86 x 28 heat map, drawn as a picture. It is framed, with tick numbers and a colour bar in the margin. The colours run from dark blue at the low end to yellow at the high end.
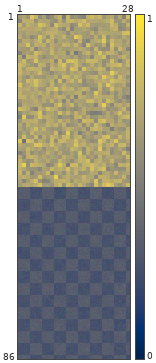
The table splits into 2 rows of 1 panel. Panel 1,1: high, fine-grained. Panel 2,1: low, checkered, faint in contrast.
